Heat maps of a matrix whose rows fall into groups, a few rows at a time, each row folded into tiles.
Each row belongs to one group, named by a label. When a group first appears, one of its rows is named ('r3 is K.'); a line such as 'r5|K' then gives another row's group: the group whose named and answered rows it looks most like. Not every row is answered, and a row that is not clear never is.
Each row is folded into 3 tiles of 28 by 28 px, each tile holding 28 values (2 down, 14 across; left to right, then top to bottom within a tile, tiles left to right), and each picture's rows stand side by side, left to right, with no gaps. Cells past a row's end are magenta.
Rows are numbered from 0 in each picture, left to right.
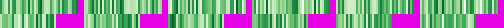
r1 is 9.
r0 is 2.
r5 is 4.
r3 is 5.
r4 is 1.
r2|9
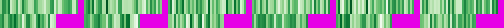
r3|5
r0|4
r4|5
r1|4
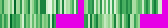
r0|5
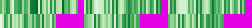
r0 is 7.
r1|1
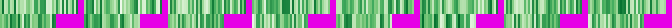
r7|7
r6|1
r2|1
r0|5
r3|7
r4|9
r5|4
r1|4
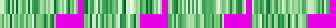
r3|4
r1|2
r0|9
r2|9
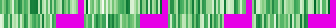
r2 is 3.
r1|5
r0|7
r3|5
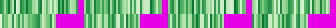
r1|3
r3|9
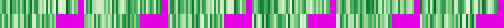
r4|7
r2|3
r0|3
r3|4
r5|2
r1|1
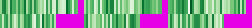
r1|2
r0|3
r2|4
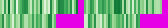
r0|2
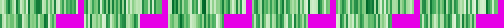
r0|9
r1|2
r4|7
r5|3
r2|9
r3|3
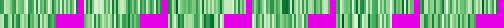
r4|2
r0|5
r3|7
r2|4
